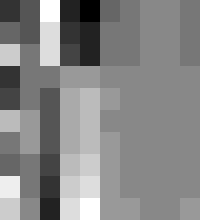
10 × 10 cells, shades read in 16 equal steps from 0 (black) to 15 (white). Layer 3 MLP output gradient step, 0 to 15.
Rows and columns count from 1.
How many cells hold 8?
35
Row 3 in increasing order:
2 4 7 7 7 7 8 8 12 13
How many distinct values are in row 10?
6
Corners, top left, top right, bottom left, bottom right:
3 7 12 9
